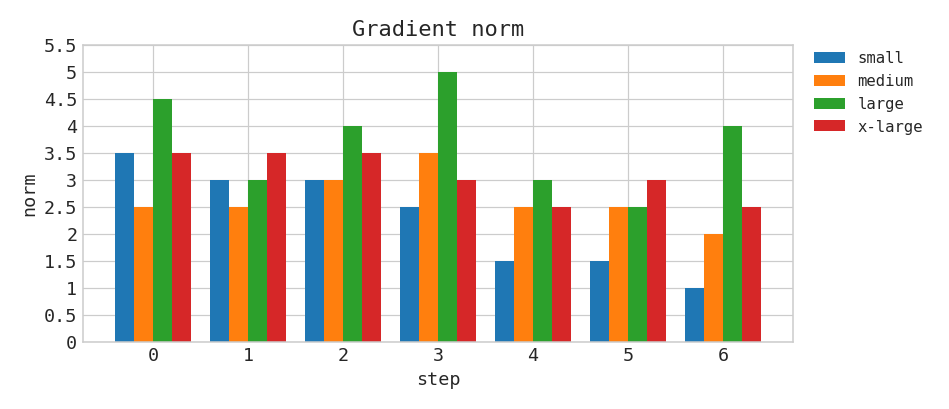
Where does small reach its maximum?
0
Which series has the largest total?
large
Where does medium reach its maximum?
3
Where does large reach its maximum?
3
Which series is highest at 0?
large
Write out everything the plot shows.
Title: Gradient norm
x-axis: step, ticks 0 1 2 3 4 5 6
y-axis: norm, ticks 0 0.5 1 1.5 2 2.5 3 3.5 4 4.5 5 5.5
Legend: small, medium, large, x-large
Values:
small: 3.5 3 3 2.5 1.5 1.5 1
medium: 2.5 2.5 3 3.5 2.5 2.5 2
large: 4.5 3 4 5 3 2.5 4
x-large: 3.5 3.5 3.5 3 2.5 3 2.5
